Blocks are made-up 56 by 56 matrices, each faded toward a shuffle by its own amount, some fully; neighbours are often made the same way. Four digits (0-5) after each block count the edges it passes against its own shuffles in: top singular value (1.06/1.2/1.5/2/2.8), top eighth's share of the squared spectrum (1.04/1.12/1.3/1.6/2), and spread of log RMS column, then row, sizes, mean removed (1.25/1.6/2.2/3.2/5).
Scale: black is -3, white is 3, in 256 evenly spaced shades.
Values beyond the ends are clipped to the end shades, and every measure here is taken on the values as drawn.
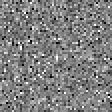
2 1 0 0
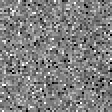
0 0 0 0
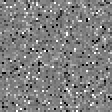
1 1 0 0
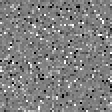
1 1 0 0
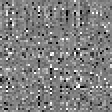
4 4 2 2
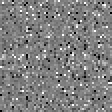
3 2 1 0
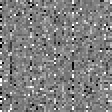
2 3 2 0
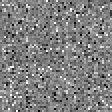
3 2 1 0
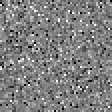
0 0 0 0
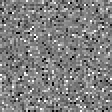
0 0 0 0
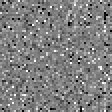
2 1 0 0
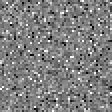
1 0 0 0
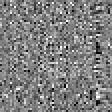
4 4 3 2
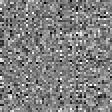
3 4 3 1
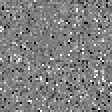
0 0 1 0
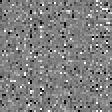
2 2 2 0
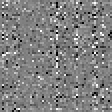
2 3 3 2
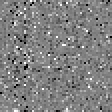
2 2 1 1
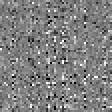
2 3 3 2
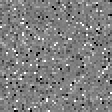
0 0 0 0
